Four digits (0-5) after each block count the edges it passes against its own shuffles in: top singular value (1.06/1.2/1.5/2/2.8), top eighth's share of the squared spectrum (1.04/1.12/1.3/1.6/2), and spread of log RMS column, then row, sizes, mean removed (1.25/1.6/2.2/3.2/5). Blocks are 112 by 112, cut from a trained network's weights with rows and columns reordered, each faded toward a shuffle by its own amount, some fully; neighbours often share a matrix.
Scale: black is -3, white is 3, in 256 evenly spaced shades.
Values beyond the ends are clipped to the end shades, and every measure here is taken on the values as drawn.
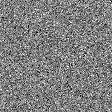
0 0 0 0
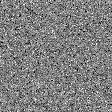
0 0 0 0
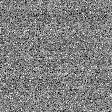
1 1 0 0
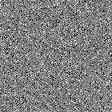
0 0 0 0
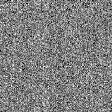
3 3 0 2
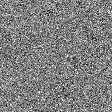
2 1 0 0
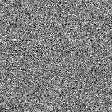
3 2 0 1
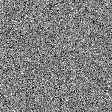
0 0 0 0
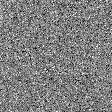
0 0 0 0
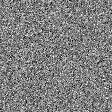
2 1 0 0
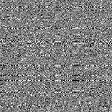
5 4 0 4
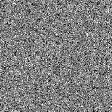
3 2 1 1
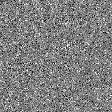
3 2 0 2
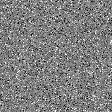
3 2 0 1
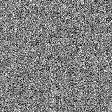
2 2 0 1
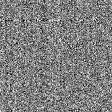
3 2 0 1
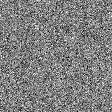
1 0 0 0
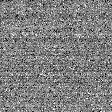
3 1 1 0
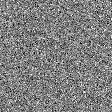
1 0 0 0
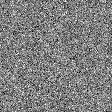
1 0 0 0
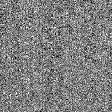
3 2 0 2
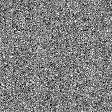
2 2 0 1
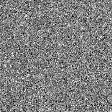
2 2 0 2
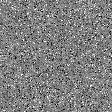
1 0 0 0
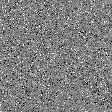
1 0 0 0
